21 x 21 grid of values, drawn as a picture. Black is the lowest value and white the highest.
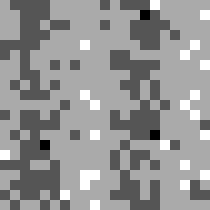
Odd rows or columns: none. Stripes: upright, repeating 2 times. Mirror symmetry: none.
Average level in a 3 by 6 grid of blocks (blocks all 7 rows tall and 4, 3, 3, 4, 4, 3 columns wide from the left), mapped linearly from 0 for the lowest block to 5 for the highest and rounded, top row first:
0 2 4 1 1 5
1 2 4 1 1 5
0 1 5 1 2 4
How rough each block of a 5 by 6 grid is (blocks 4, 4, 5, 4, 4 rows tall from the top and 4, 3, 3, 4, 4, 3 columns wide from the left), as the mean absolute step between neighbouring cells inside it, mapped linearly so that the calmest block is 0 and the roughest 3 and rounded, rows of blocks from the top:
1 2 0 2 2 1 / 2 1 1 1 1 2 / 2 2 1 1 2 2 / 2 2 1 2 3 1 / 2 3 2 1 1 3
